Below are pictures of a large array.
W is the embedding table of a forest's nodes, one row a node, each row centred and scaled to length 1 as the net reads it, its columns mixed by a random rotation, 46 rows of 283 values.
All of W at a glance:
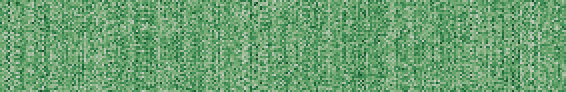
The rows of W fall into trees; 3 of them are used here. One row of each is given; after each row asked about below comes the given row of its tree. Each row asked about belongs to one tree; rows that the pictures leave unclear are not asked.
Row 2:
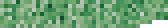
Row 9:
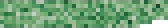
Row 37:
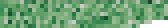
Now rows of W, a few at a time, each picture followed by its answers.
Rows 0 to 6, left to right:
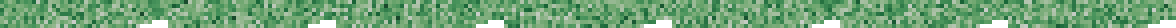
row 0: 37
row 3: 9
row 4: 37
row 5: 2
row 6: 9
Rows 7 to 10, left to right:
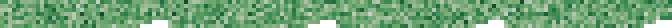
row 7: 2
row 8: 2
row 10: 2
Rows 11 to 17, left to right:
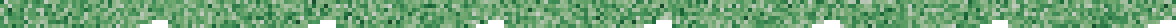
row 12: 9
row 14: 9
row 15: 37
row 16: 2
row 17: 9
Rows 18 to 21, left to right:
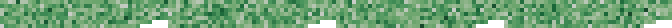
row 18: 2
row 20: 9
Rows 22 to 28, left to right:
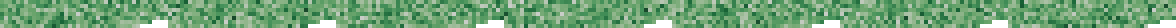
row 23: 2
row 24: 2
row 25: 9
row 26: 2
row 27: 2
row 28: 9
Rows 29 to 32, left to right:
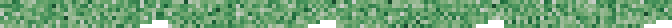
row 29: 2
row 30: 2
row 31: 9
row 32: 37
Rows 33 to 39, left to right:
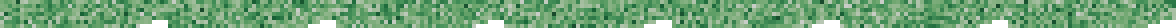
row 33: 2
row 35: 2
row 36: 9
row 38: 9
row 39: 2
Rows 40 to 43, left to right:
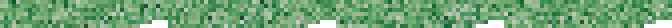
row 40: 9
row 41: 37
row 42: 9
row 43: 2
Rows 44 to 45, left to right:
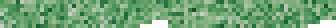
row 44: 2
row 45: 9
